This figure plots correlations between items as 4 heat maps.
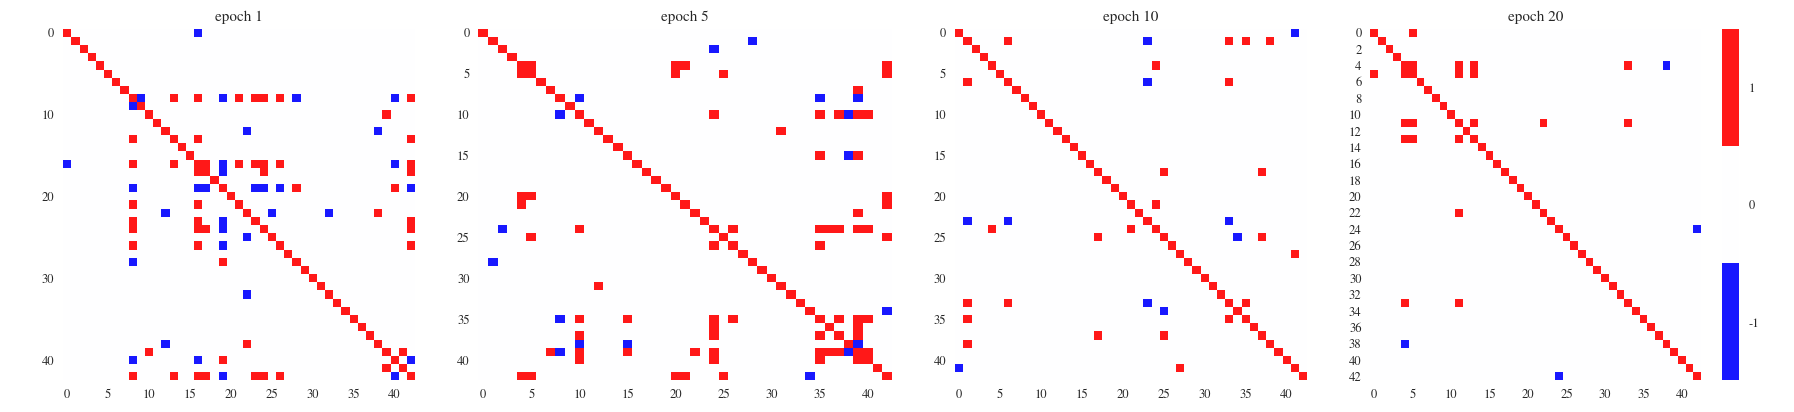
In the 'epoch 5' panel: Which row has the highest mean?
39
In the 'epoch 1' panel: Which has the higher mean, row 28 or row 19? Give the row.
28
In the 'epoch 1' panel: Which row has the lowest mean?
19
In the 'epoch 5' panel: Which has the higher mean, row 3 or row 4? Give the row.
4
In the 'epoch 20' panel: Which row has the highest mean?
11
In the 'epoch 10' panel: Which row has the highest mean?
1
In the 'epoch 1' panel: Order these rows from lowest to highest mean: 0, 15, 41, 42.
0, 15, 41, 42
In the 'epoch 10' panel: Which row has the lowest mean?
23
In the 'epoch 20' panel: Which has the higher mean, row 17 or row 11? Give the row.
11
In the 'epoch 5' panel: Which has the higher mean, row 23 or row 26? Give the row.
26
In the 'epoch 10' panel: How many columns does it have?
43
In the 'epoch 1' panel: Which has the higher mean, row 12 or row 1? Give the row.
1
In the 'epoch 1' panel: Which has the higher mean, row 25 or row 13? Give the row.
13
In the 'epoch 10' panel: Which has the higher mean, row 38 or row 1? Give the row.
1
